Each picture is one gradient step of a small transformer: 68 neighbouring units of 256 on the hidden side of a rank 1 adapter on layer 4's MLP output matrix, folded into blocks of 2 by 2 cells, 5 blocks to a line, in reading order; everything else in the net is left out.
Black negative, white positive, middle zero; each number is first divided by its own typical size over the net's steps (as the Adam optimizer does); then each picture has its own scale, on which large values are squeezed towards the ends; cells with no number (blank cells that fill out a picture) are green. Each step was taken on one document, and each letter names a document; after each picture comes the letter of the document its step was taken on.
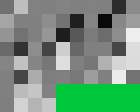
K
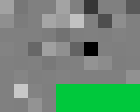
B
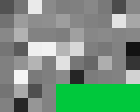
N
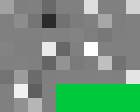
B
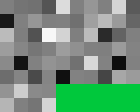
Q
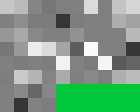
N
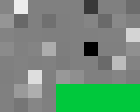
B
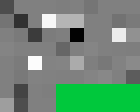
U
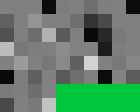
Q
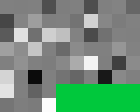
Q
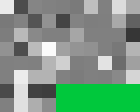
N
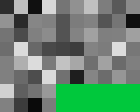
N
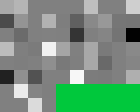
B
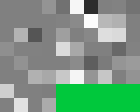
Q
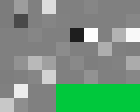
U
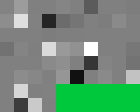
B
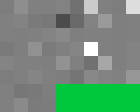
B
